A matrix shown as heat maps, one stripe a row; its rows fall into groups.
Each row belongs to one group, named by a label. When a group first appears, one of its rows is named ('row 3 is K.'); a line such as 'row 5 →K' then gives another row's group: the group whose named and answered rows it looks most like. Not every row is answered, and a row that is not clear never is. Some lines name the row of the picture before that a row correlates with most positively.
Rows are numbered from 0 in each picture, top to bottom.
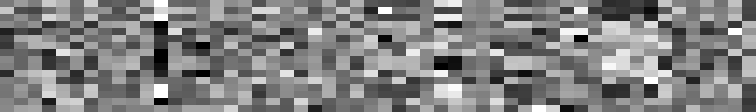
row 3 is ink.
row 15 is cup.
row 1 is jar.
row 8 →ink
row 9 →ink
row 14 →cup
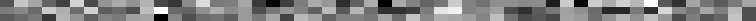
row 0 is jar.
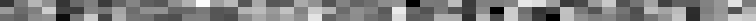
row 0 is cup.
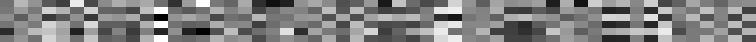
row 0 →jar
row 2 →ink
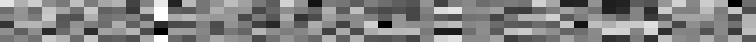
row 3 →jar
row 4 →ink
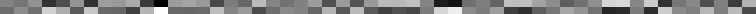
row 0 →ink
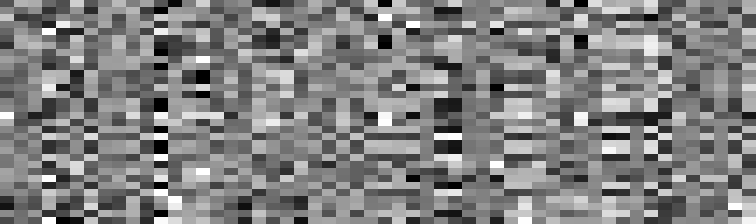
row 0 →jar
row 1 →ink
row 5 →jar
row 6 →jar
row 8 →jar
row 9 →ink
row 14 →ink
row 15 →ink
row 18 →ink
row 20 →ink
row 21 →ink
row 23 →cup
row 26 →ink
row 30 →ink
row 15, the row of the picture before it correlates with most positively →0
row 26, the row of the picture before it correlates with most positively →0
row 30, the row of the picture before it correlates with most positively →0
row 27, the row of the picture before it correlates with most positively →1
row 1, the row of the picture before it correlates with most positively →0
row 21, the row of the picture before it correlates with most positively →0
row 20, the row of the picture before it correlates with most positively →0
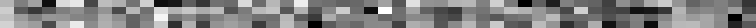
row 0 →cup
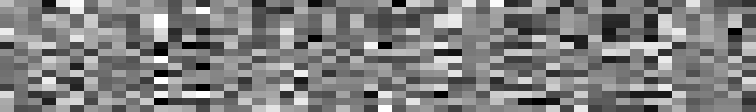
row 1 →jar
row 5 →cup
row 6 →jar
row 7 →ink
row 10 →cup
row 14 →cup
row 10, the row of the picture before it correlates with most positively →0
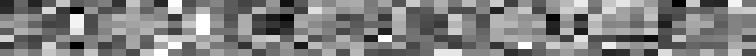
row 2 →jar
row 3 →jar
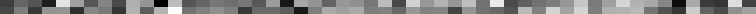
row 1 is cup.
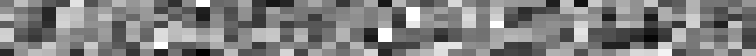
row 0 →jar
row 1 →cup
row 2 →cup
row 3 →cup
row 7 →jar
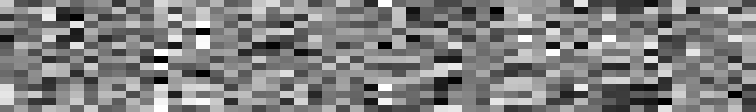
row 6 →jar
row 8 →ink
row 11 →ink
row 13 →cup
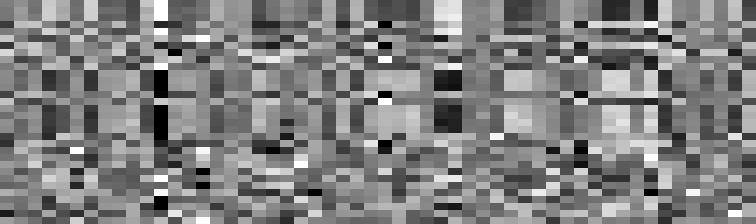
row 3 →jar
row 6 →jar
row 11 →ink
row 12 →ink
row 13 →jar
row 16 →ink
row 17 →ink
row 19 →cup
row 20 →jar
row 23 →cup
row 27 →cup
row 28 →cup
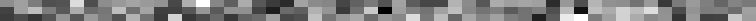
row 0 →jar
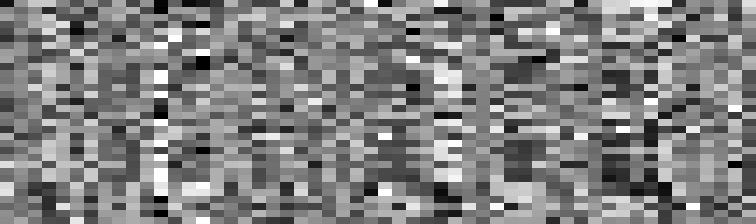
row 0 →jar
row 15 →cup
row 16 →ink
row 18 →cup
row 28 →ink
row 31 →jar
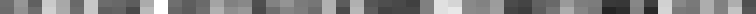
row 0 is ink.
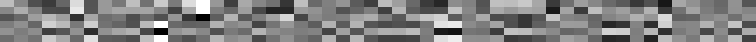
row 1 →jar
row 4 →ink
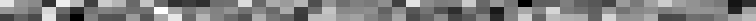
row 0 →cup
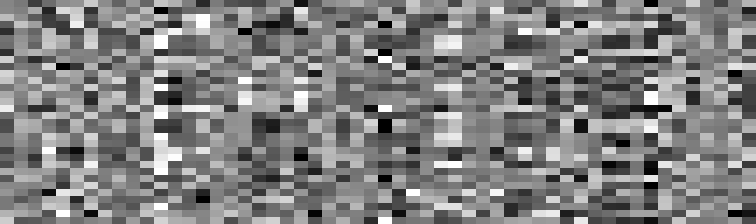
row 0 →cup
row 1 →cup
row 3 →jar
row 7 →jar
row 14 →cup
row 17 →jar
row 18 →jar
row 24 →cup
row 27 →cup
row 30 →cup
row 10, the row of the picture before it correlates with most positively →0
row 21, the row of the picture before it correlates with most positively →2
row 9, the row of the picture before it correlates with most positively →2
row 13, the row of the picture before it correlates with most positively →0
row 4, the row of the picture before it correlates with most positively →2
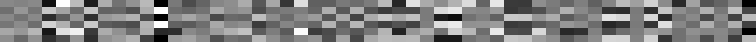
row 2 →ink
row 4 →cup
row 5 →ink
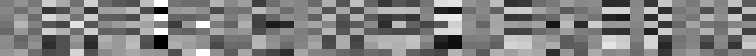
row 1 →ink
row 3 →jar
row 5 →ink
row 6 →ink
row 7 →jar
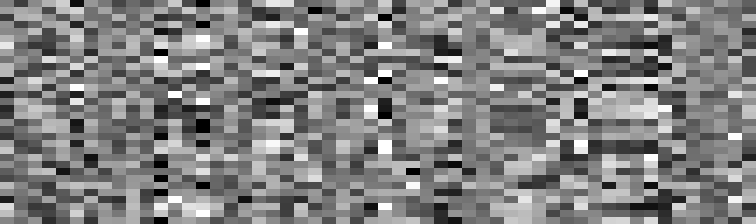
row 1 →cup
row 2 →jar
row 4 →cup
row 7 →ink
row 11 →jar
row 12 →cup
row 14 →jar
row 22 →cup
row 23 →ink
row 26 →cup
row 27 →ink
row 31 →ink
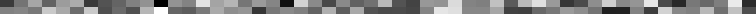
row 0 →cup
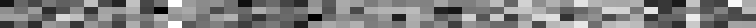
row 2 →cup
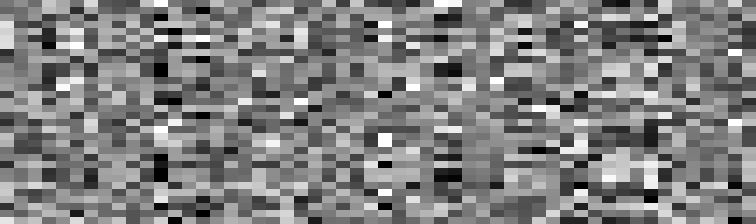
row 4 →cup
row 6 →cup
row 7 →cup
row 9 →ink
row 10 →ink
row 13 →jar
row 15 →cup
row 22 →ink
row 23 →jar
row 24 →ink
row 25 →ink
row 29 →jar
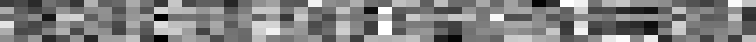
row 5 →ink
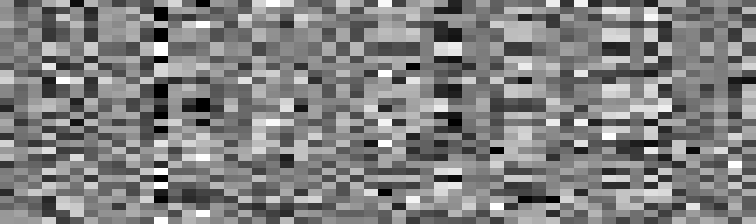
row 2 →cup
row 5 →ink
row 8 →ink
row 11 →cup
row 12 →ink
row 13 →ink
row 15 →jar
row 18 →ink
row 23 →cup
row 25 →ink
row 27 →jar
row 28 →cup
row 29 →cup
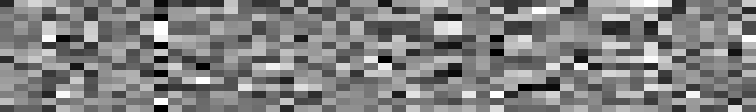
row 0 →jar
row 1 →cup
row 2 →ink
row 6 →ink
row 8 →jar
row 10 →ink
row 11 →jar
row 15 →cup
